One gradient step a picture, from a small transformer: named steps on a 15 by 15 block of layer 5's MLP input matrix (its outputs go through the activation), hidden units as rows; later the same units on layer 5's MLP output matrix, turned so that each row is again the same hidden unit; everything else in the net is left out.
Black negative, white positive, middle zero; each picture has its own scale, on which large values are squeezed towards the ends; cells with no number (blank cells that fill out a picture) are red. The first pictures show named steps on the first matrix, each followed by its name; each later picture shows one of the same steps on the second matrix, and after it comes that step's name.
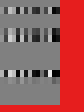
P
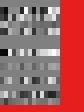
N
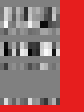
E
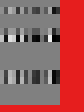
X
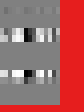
P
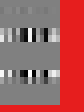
P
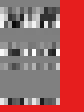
E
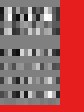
N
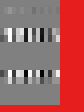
P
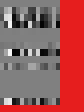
E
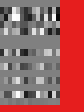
N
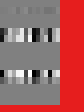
P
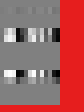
P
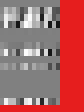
E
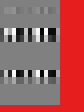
X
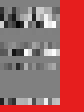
E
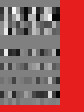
N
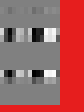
X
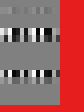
X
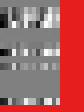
E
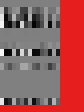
E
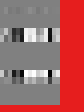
P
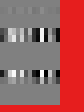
P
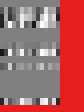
E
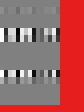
X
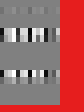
X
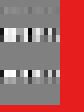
X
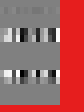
P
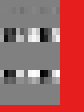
P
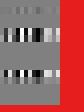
X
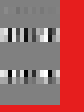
P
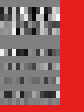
N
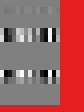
P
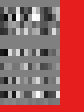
N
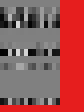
E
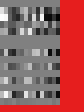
N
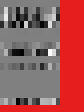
E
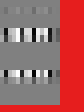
X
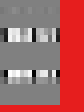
P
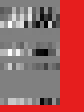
E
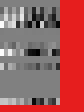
E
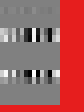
P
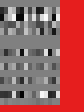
N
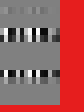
X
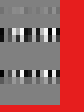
X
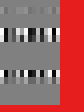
X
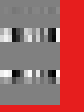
P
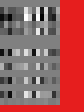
N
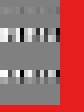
X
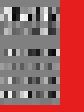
N
